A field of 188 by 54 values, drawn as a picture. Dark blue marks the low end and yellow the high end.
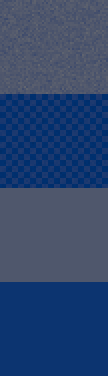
The table splits into 4 rows of 1 panel. Panel 1,1: low, fine-grained, faint in contrast. Panel 2,1: very low, checkered, faint in contrast. Panel 3,1: low, flat. Panel 4,1: very low, flat.
